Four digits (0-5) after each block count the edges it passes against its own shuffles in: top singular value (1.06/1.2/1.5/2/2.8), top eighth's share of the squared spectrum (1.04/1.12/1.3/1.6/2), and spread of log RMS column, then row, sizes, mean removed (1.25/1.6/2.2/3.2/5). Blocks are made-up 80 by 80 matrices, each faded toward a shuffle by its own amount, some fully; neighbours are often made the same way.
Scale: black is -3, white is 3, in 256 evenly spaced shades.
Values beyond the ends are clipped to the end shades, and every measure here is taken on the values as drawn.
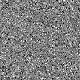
3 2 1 0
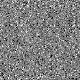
3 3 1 1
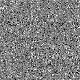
3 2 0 1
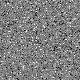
1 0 1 0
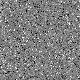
0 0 0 0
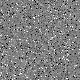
0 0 1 0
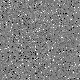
0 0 0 0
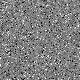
0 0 0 0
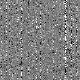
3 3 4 0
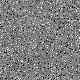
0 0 0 0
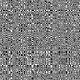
5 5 4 3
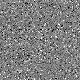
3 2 0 1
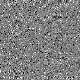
3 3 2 1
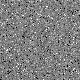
1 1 0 0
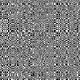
5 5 4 4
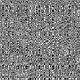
4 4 3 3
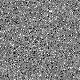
2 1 0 0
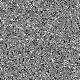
1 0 0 0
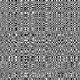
5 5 4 4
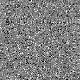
3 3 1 1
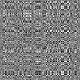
5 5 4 4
